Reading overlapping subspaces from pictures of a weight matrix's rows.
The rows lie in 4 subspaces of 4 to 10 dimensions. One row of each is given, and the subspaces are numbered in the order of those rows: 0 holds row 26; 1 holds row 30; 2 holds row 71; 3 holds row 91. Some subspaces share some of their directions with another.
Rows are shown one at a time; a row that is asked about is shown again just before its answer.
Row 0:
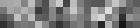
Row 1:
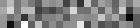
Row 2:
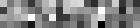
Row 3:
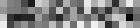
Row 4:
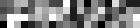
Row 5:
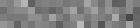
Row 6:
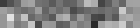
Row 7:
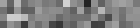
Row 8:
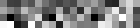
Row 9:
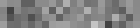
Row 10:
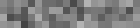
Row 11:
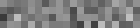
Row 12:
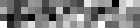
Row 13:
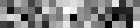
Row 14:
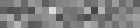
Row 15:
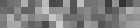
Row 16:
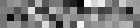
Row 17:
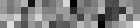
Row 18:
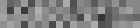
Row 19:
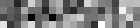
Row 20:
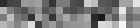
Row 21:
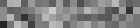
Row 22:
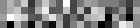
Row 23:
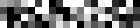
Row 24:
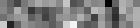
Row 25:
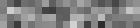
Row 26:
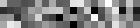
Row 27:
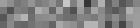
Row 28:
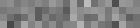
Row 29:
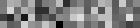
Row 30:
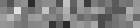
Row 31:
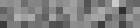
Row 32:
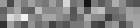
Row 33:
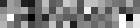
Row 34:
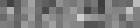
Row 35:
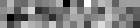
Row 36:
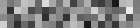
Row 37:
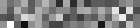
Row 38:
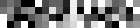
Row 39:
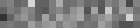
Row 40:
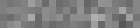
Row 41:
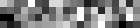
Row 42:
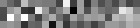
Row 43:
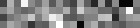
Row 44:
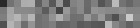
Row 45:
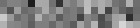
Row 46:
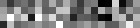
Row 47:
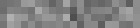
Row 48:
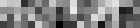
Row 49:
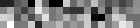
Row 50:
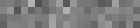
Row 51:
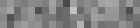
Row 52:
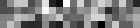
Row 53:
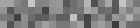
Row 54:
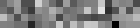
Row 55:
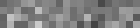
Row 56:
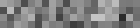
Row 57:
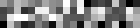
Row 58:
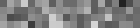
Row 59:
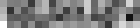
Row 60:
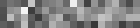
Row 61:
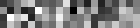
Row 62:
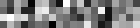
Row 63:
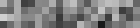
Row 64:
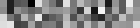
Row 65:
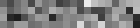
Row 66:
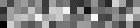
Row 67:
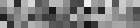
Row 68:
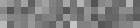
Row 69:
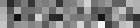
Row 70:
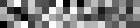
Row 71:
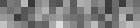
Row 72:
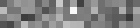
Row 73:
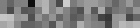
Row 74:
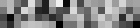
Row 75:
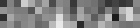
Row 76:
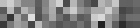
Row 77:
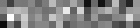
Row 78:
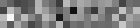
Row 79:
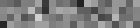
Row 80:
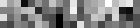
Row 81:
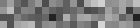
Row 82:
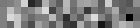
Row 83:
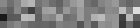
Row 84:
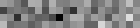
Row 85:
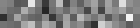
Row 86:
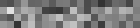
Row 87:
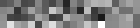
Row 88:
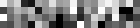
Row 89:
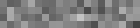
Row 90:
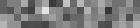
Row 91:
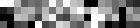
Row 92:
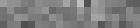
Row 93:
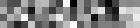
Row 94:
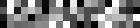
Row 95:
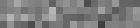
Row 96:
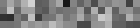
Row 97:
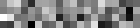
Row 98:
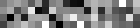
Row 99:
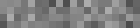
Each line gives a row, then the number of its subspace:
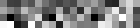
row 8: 0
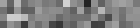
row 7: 2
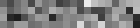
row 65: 1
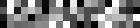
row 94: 1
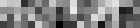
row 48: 2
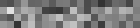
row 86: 0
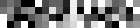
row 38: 0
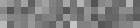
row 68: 1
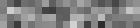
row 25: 0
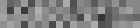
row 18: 1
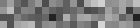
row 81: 0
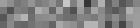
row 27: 3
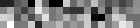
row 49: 0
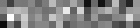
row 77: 1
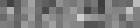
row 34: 0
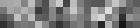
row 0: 2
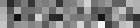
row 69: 1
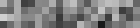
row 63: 2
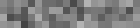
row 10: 1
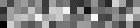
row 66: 1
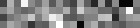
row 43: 2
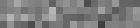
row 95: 0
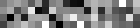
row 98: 1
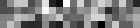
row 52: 1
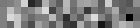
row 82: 0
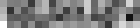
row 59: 1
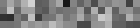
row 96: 2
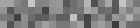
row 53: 0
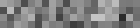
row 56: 0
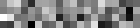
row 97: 0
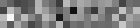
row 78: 0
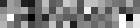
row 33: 1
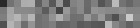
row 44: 3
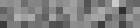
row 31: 2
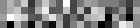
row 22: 0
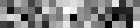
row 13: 0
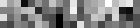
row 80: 2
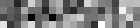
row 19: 0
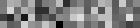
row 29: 1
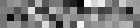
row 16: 1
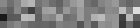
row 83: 1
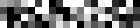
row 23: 1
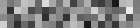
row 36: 0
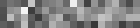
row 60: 1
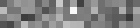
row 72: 0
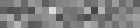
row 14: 0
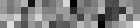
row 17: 1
